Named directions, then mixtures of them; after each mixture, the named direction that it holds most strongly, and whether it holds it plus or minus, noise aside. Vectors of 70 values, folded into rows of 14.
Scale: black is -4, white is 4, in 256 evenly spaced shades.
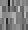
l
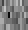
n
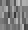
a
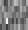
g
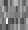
g, plus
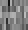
l, plus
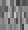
a, minus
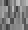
a, plus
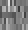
l, minus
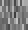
a, plus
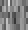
l, minus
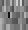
n, plus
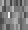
n, minus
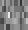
n, minus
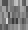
g, plus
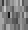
n, plus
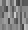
a, minus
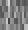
a, minus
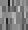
l, plus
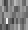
g, plus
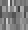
l, minus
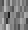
n, plus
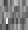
g, plus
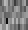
g, minus
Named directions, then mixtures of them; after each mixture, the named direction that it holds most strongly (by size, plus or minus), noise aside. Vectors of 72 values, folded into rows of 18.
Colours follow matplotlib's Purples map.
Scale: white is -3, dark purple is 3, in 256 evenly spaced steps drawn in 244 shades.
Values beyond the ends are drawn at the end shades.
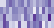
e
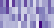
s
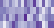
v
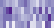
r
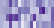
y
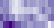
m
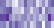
r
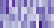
s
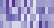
s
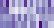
s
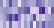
y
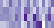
v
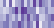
s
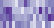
r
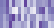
s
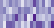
v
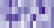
y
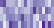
e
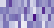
e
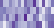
v
